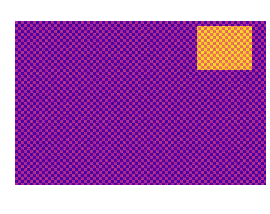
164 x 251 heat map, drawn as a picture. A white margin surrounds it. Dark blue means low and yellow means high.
Ninth with the highest average: top right. Odd patch: higher, in the top right. Average level on the scale: 30%. Mirror symmetry: none.
